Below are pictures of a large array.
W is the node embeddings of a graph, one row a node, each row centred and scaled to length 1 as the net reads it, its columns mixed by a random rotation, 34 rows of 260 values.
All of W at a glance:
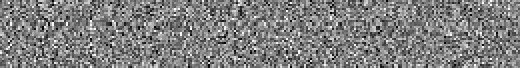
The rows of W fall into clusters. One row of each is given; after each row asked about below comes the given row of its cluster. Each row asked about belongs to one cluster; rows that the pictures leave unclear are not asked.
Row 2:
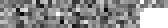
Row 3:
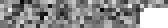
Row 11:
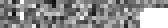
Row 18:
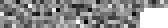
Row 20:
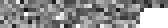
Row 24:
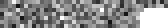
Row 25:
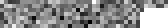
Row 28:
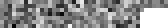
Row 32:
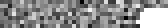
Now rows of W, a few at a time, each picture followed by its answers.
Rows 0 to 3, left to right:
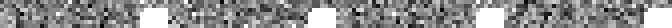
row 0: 2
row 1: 20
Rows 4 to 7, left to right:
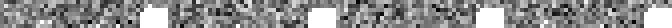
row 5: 28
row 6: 3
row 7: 28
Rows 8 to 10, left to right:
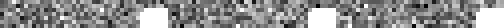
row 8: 24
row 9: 28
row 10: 18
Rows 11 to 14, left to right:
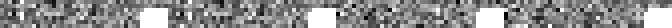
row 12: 11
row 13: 24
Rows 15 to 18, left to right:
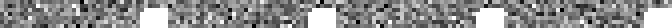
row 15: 32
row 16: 25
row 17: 25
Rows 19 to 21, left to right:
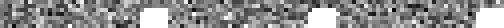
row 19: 28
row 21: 18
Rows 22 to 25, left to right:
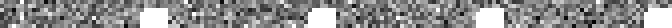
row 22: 11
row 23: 20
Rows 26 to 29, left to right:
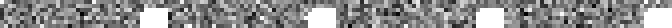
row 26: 25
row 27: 24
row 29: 2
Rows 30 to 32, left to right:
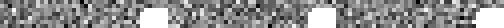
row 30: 32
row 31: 20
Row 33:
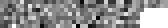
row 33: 32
